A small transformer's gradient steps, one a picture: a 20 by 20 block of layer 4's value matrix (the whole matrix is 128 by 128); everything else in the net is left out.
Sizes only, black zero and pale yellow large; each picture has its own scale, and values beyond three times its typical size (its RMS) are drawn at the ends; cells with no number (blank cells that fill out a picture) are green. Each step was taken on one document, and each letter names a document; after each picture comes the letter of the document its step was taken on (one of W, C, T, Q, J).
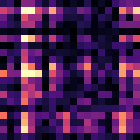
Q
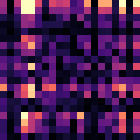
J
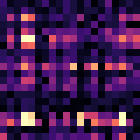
Q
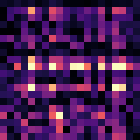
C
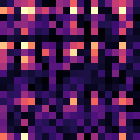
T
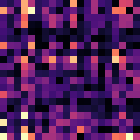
T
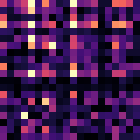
T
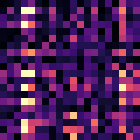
Q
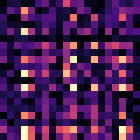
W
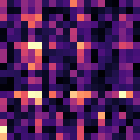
J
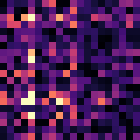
T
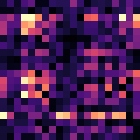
Q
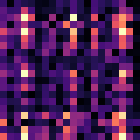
W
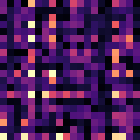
T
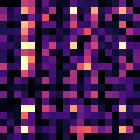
W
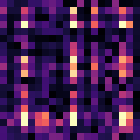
W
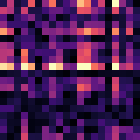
C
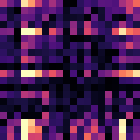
Q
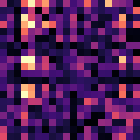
Q
